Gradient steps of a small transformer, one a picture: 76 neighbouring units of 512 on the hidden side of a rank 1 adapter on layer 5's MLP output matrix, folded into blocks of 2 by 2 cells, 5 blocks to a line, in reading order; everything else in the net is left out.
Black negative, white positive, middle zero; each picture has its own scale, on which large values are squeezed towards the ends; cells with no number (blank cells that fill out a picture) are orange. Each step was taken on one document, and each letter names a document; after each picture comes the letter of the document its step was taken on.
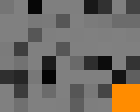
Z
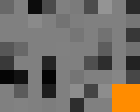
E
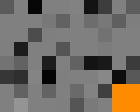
Z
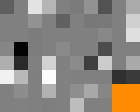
E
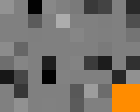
E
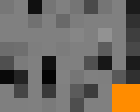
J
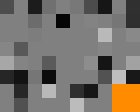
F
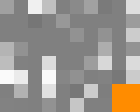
J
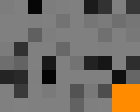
Z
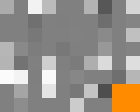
E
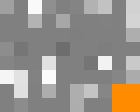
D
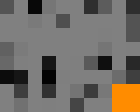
E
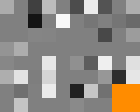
F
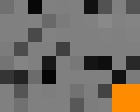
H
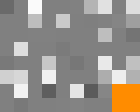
F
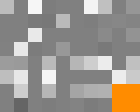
H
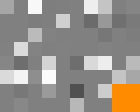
Z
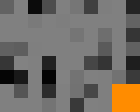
J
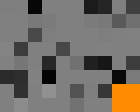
Z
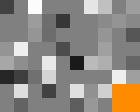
H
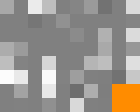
J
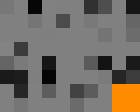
F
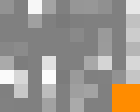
J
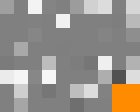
F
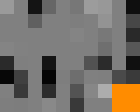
J
